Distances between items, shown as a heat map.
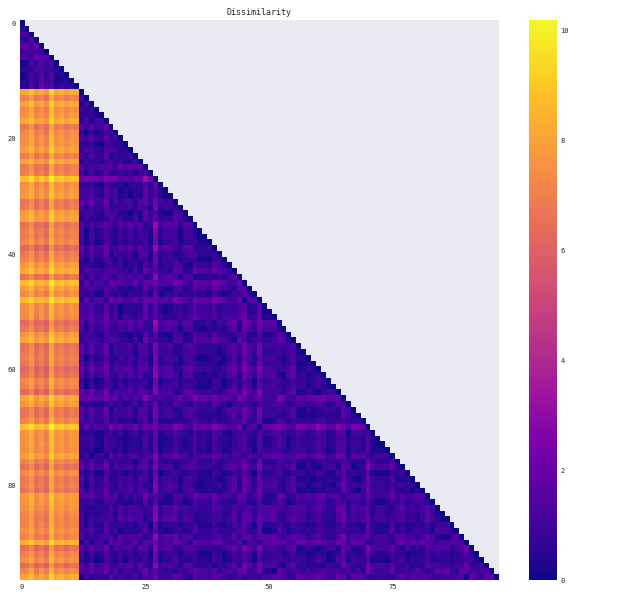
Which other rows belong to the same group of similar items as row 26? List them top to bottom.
12, 13, 14, 15, 16, 17, 18, 19, 20, 21, 22, 23, 24, 25, 27, 28, 29, 30, 31, 32, 33, 34, 35, 36, 37, 38, 39, 40, 41, 42, 43, 44, 45, 46, 47, 48, 49, 50, 51, 52, 53, 54, 55, 56, 57, 58, 59, 60, 61, 62, 63, 64, 65, 66, 67, 68, 69, 70, 71, 72, 73, 74, 75, 76, 77, 78, 79, 80, 81, 82, 83, 84, 85, 86, 87, 88, 89, 90, 91, 92, 93, 94, 95, 96
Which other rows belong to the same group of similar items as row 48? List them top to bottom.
12, 13, 14, 15, 16, 17, 18, 19, 20, 21, 22, 23, 24, 25, 26, 27, 28, 29, 30, 31, 32, 33, 34, 35, 36, 37, 38, 39, 40, 41, 42, 43, 44, 45, 46, 47, 49, 50, 51, 52, 53, 54, 55, 56, 57, 58, 59, 60, 61, 62, 63, 64, 65, 66, 67, 68, 69, 70, 71, 72, 73, 74, 75, 76, 77, 78, 79, 80, 81, 82, 83, 84, 85, 86, 87, 88, 89, 90, 91, 92, 93, 94, 95, 96
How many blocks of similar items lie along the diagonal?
2
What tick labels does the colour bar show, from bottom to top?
0, 2, 4, 6, 8, 10
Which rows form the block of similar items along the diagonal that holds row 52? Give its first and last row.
12 to 96
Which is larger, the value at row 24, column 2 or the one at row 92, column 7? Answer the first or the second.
the first
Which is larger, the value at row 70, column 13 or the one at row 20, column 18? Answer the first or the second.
the first
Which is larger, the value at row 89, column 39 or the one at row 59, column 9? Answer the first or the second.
the second
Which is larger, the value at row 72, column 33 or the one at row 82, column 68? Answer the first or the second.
the second
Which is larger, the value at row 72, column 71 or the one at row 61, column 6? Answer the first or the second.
the second
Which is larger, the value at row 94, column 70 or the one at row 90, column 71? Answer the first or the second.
the first
